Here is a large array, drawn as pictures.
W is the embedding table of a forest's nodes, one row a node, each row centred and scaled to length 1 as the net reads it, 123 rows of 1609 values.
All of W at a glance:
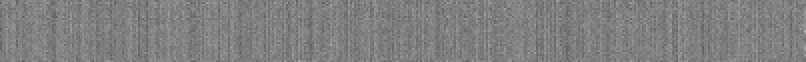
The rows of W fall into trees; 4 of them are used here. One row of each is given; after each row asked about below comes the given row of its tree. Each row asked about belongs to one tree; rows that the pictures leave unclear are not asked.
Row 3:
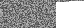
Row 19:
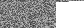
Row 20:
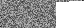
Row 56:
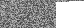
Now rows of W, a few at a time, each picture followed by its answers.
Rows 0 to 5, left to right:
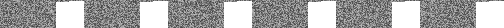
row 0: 3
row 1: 20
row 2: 56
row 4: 56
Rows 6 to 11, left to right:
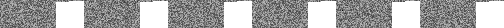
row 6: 56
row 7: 56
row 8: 3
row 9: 56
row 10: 20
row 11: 20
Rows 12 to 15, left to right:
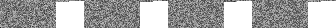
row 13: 20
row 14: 19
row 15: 56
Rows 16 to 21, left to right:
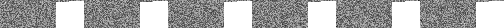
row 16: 3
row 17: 19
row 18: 3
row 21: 3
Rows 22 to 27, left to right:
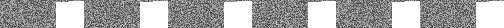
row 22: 56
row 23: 19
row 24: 3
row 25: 20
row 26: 56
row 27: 3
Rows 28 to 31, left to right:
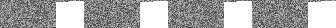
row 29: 3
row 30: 56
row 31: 3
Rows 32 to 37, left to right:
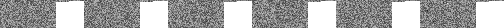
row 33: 56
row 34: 56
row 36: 20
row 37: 3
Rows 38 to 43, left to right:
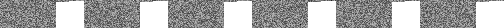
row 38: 3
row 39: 3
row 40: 56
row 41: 19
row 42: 56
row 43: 3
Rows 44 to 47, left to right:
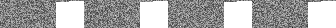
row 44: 56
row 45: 3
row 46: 19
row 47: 3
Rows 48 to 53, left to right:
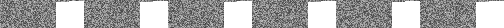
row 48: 3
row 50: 3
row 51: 56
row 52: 20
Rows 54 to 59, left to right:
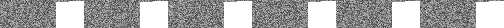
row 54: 56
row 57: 56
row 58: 3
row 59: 56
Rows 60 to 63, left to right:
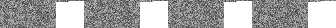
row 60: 56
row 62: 56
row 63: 3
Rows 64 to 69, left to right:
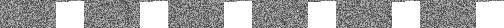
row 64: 56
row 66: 3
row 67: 19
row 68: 20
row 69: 3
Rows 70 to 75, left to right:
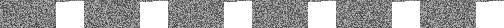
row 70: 3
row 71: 56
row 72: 19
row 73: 3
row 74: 56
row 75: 56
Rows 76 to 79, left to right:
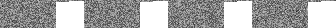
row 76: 19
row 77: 3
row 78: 56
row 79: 20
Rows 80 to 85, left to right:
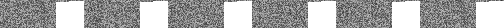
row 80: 56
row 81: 20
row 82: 3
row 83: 56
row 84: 3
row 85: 56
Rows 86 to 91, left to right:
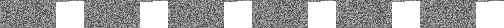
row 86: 3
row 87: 19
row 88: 3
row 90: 56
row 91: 56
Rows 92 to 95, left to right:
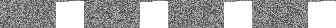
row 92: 56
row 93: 56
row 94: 3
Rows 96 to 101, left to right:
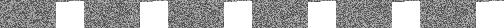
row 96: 56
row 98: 3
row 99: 19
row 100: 19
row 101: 3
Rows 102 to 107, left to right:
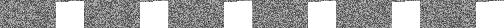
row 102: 56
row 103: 56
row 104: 3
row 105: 3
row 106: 19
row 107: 3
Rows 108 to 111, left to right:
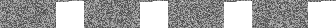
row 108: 3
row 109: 56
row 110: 19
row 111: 20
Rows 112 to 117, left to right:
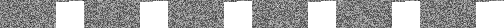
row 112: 19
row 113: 3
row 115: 20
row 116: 20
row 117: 3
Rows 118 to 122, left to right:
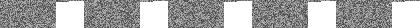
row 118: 19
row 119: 56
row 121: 20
